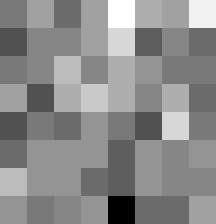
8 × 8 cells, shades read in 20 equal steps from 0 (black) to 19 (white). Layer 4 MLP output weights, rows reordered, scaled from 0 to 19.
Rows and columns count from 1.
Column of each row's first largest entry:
5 5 3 4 7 2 1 8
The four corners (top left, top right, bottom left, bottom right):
9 18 11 12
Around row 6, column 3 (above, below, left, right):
8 11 11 11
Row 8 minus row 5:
5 0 2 0 -9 2 -8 3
